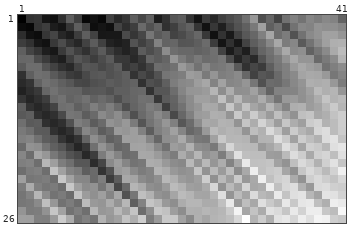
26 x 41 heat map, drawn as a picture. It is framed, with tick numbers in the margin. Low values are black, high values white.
Odd rows or columns: none. Mirror symmetry: none. Slope: up to the bottom right. Ninth with the lowest average: top left.
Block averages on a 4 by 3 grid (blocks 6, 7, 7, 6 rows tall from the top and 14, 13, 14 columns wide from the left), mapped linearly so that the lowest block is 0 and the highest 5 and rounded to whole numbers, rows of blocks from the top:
0 1 2
1 2 3
2 3 5
3 4 5
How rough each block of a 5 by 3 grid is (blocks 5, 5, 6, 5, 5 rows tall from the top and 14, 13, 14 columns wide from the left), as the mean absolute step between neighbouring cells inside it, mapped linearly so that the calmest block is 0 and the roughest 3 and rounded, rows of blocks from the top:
222 | 011 | 112 | 322 | 323
